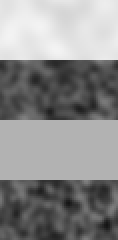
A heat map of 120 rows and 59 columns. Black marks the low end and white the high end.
The table splits into 4 rows of 1 panel. Panel 1,1: very high, smooth, faint in contrast. Panel 2,1: low, blotchy. Panel 3,1: high, flat. Panel 4,1: low, blotchy.
